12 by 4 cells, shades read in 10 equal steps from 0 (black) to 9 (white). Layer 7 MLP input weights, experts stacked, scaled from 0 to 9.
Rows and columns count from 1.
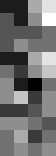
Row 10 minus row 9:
3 3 1 -2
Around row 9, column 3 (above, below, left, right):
2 4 2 5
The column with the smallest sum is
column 2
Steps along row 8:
up down up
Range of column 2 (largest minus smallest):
6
